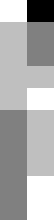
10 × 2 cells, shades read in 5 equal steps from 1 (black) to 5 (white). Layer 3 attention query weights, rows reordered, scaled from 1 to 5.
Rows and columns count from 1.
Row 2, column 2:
3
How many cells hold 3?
7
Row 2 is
4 3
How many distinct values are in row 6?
2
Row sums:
6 7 7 8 9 7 7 7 8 8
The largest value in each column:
5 5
